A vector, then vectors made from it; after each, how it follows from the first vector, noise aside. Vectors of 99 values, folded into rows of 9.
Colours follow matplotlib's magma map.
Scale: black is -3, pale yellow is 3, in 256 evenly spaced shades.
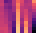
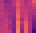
shrunk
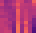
shrunk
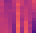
shrunk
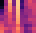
reversed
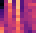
reversed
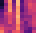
reversed
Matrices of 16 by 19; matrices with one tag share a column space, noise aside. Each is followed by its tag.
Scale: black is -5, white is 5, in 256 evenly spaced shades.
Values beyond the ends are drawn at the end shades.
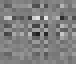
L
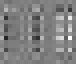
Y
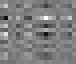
L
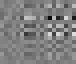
L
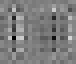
Y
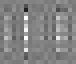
Y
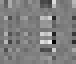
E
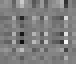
E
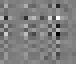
L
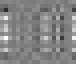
Y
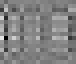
Y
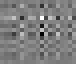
L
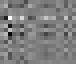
L
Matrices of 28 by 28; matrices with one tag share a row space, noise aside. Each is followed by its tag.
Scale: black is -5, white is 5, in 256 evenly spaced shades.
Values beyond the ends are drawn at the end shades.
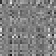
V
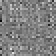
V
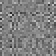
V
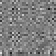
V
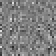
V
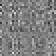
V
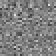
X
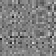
V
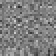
X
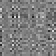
V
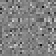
V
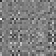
V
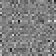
V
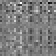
X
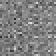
X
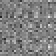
X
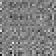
V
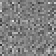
V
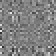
V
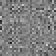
V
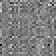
V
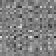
X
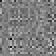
V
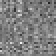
X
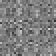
X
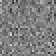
V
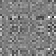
V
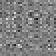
X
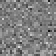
X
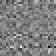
X
